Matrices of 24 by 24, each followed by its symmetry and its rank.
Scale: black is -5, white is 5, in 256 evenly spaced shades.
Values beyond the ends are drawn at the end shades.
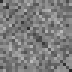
symmetric, full rank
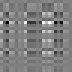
neither, rank one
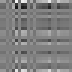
neither, rank one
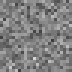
neither, full rank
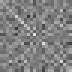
symmetric, rank five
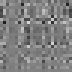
neither, rank three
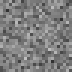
neither, full rank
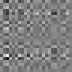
neither, rank two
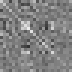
symmetric, rank five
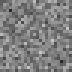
symmetric, full rank
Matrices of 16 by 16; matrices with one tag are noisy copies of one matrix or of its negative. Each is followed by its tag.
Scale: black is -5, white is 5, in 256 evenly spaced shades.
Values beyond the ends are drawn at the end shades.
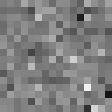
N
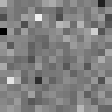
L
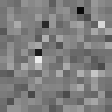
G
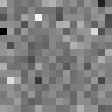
L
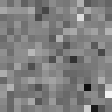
N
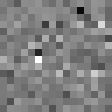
G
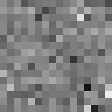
N
